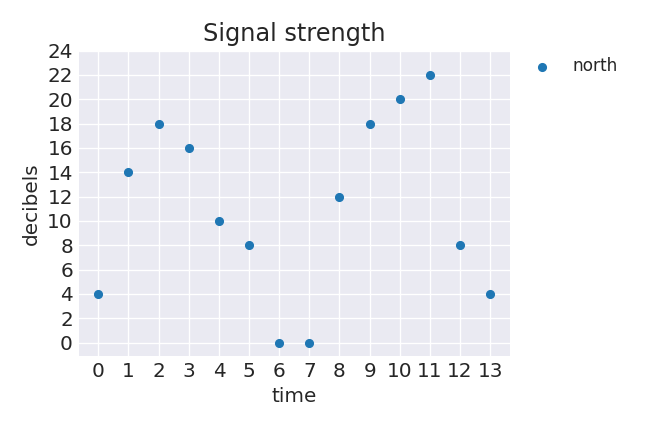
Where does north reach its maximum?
11
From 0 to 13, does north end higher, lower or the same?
the same
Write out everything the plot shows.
Title: Signal strength
x-axis: time, ticks 0 1 2 3 4 5 6 7 8 9 10 11 12 13
y-axis: decibels, ticks 0 2 4 6 8 10 12 14 16 18 20 22 24
Legend: north
Values:
north: 4 14 18 16 10 8 0 0 12 18 20 22 8 4
